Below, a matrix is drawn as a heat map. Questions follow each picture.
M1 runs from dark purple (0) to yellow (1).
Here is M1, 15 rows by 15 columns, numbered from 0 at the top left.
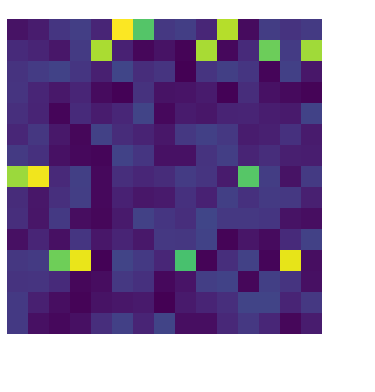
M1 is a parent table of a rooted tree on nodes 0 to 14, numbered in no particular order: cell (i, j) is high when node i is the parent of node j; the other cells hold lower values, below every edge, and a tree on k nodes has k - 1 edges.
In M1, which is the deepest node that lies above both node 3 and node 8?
11
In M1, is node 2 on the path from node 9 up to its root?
no
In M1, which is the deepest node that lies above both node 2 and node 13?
11
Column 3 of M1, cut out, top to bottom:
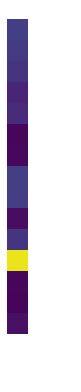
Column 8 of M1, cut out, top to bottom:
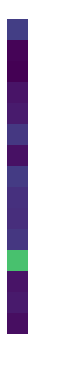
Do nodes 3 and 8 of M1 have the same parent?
yes
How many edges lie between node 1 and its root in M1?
1
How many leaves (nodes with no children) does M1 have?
11
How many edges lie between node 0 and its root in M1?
1
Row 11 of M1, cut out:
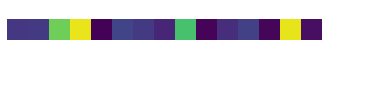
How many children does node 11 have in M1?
4
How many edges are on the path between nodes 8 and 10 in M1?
4
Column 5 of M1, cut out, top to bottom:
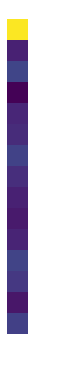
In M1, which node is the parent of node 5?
0
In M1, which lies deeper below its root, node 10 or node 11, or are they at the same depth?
node 10
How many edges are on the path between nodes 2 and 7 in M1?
2
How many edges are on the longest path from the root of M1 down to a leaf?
2
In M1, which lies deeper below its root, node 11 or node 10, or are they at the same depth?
node 10
